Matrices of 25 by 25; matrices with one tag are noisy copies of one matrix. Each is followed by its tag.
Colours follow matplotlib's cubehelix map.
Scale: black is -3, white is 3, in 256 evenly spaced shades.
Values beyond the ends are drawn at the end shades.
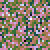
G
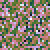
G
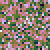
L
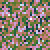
G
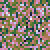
G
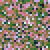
L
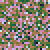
L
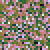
L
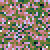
L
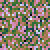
G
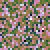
G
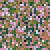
G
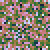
L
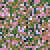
G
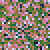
L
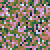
G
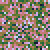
L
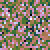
G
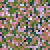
G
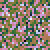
G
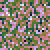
G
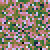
L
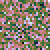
L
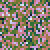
G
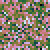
L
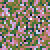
G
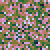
L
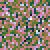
G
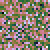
L
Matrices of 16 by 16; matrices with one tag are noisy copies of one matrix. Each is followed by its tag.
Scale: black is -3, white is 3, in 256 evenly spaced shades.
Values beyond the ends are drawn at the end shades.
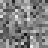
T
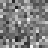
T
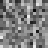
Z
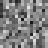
Z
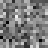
T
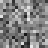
T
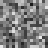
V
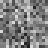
T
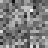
T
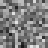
V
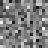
Z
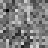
T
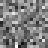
V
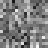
T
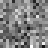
T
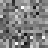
T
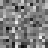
V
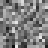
V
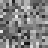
T
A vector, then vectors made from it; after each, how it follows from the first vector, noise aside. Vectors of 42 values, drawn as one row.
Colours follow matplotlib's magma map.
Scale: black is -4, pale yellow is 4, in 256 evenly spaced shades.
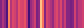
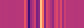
partly zeroed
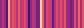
copied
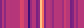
partly zeroed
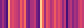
copied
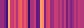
copied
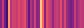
copied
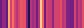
copied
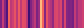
copied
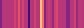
partly zeroed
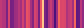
reversed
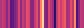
reversed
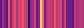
copied
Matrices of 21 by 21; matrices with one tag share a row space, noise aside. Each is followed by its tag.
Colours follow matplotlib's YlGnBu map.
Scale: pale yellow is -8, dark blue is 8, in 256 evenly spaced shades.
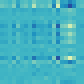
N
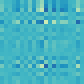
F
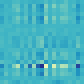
F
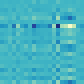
N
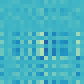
F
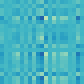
F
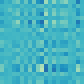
F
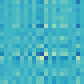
F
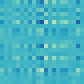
F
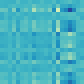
N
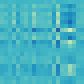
N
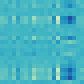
N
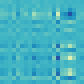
N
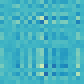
F
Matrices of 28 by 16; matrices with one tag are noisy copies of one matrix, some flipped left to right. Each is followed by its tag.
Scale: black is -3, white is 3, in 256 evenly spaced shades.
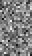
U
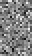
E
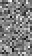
E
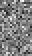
E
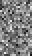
U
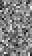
U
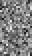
U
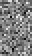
E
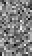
U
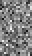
U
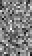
U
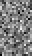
U
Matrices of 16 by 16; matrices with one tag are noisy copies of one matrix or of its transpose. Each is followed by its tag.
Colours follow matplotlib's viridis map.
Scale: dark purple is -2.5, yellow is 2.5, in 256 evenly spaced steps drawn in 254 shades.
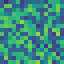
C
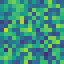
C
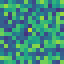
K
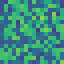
C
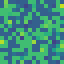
K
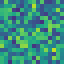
K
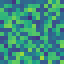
C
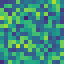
C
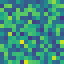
C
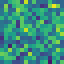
C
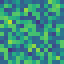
C
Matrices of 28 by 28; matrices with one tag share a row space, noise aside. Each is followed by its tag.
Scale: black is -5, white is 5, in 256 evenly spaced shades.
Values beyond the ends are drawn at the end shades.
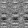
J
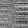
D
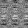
J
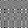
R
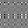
R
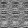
J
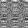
J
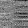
D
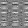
J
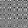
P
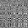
P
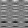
J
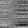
D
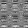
J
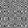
R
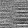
D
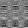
J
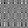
R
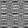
J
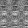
J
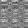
J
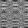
J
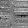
D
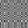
R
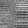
D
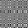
P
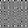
R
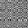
P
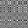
P
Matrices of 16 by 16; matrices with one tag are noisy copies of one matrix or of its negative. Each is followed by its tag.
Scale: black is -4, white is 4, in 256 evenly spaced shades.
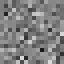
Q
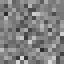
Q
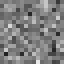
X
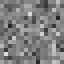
X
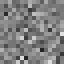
Q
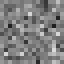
X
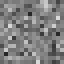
X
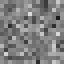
X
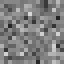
X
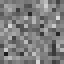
X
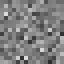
Q
